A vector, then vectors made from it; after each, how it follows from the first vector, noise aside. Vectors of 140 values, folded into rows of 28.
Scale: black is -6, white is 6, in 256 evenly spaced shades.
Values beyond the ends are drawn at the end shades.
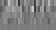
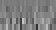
reversed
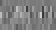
wrapped around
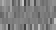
wrapped around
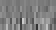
reversed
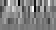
scaled up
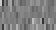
wrapped around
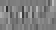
wrapped around
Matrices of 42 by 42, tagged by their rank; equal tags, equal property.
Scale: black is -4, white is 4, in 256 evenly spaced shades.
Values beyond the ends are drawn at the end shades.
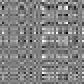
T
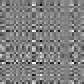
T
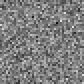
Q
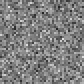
Q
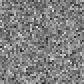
Q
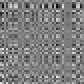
T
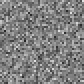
Q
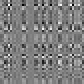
T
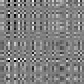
T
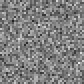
Q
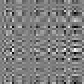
T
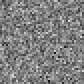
Q
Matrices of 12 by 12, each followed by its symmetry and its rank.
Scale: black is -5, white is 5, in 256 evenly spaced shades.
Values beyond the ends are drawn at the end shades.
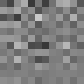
neither, rank two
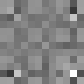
symmetric, rank two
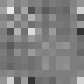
symmetric, rank two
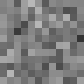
neither, full rank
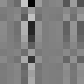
neither, rank one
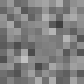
antisymmetric, full rank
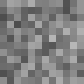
neither, full rank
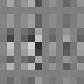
neither, rank one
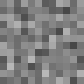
antisymmetric, full rank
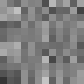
neither, rank two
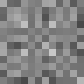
symmetric, rank two
